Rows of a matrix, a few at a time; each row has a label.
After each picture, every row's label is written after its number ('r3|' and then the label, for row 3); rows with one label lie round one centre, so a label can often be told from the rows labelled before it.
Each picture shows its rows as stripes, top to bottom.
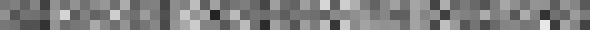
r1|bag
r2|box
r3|bag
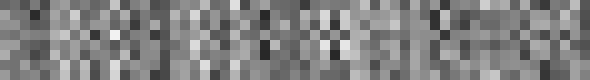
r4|box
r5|bag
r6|bag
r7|box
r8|bag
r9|bag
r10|box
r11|box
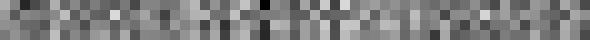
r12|bag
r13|box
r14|bag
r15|bag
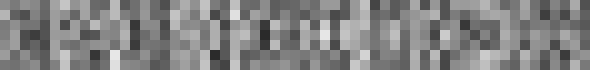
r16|box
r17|box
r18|bag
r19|bag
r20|bag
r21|box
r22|box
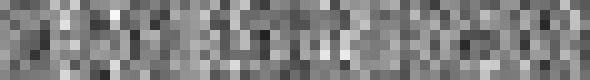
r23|bag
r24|box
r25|box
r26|bag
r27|bag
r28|bag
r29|box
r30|box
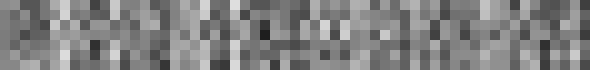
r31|box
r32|box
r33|bag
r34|bag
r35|box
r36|box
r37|box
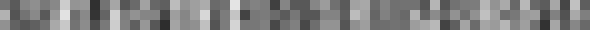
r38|box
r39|box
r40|box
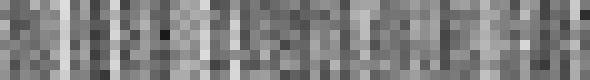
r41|box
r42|box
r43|box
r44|box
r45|box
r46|box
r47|box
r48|box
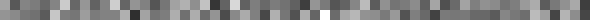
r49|box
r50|bag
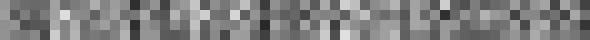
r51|bag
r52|box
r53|bag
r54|bag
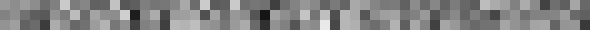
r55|box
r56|bag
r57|bag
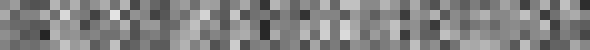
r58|bag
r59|box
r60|bag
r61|bag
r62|box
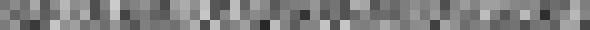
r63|box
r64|box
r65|bag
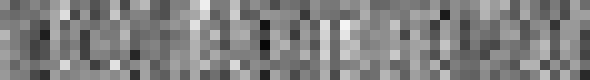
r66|box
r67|box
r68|bag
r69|bag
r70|bag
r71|bag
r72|box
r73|bag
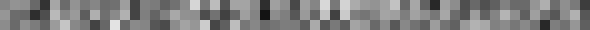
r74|bag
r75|bag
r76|box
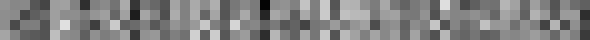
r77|bag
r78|bag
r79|box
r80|bag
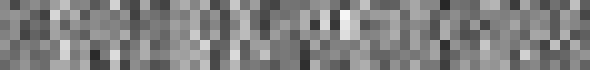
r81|box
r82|bag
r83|bag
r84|bag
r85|box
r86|box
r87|box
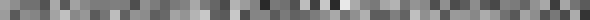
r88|bag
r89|box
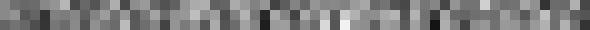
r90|box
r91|bag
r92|bag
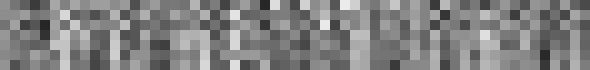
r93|bag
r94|box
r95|bag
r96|box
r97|box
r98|box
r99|box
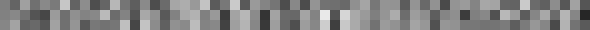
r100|box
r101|bag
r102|bag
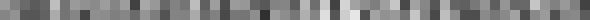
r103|bag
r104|bag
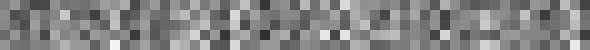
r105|bag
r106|box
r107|box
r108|bag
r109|box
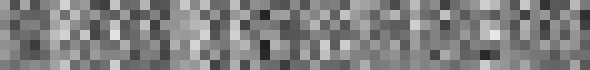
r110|box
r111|bag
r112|box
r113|box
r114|bag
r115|bag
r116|box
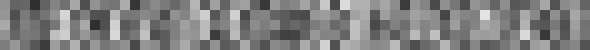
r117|bag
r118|box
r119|box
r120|box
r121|bag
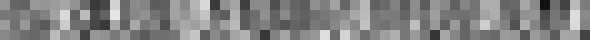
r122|box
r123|box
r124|box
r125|bag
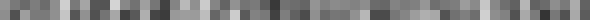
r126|box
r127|box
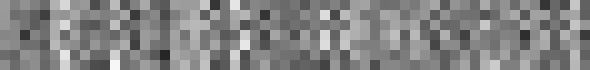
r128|box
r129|bag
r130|box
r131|bag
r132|bag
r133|box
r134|box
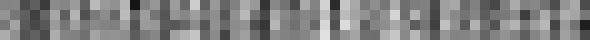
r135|bag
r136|bag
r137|bag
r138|bag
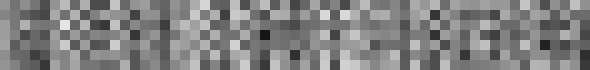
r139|box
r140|bag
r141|box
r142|bag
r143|box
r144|bag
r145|bag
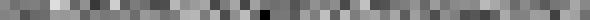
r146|box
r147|bag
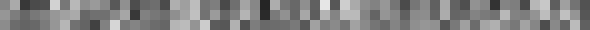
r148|bag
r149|bag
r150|box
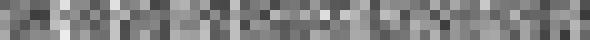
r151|box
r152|bag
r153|box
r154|box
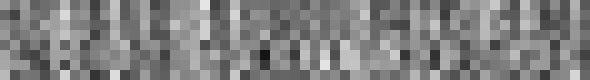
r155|box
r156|box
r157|box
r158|box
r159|bag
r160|bag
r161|bag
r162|box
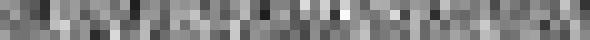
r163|bag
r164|bag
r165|box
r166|box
